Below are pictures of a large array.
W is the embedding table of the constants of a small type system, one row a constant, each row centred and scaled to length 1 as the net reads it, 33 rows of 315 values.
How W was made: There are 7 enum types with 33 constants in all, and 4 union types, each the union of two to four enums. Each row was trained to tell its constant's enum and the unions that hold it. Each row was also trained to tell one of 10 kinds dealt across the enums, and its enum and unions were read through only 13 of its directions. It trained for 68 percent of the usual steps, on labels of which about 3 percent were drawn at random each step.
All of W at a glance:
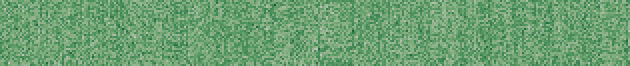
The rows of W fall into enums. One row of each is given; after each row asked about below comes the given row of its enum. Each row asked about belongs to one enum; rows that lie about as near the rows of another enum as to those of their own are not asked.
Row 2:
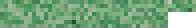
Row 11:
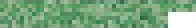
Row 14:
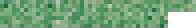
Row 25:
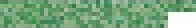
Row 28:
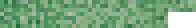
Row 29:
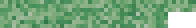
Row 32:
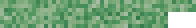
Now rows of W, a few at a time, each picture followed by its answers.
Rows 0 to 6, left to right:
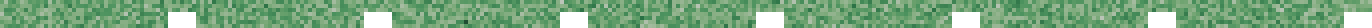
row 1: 25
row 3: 14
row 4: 32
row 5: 2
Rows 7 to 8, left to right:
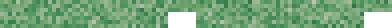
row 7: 2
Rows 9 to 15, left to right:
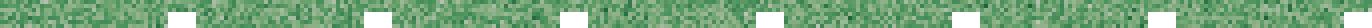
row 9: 25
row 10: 28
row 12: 14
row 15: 2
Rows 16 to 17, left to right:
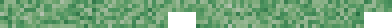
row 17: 32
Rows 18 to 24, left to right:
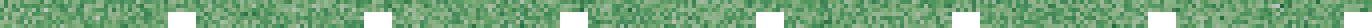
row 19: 11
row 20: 32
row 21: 2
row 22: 11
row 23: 25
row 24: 32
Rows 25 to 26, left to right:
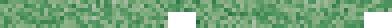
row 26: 11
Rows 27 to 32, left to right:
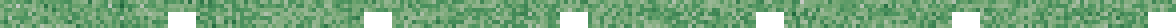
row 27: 29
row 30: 25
